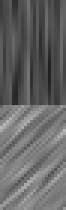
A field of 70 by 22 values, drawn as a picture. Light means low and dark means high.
The table splits into 2 rows of 1 panel. Panel 1,1: high, streaked downward. Panel 2,1: middling, slanting up to the right.
